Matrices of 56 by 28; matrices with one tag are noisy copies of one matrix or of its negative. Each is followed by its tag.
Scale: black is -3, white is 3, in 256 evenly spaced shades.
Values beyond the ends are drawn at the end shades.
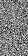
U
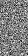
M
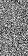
U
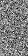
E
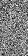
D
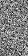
E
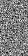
M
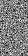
M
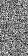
M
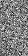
E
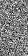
E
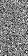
U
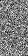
E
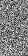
E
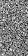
D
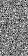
M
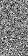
E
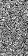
D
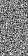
M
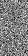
U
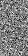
E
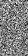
D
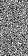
U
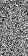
D
